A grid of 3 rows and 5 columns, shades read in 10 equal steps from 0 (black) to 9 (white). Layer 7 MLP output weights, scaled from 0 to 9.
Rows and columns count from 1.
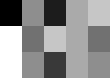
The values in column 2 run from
4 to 5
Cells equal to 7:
2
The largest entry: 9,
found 2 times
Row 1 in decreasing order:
7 6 5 1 0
